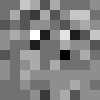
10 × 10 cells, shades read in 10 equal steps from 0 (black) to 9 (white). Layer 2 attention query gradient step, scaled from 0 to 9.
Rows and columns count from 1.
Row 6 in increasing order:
0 3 4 4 4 4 4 6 6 6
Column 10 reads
5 4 5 7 3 4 5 5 4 5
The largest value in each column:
5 6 7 9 6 6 8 7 7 7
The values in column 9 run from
3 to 7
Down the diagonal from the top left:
4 6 3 9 4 4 4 5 5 5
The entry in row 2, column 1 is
4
